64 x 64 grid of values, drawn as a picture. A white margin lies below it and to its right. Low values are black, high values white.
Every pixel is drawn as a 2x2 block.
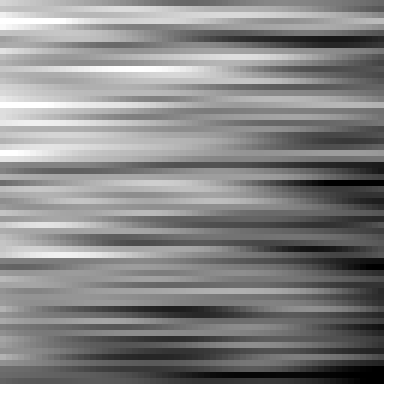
Ninth with the highest average: top left. Slope: up to the top left. Mirror symmetry: none. Average level on the scale: 50%. Ninth with the lowest average: bottom right. Grain: streaks across.
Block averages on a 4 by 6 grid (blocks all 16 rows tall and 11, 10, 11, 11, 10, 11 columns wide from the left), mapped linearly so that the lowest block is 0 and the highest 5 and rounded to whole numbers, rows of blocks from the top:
5 4 4 4 3 2 / 5 4 4 3 2 1 / 4 4 3 2 1 0 / 3 2 1 1 1 0
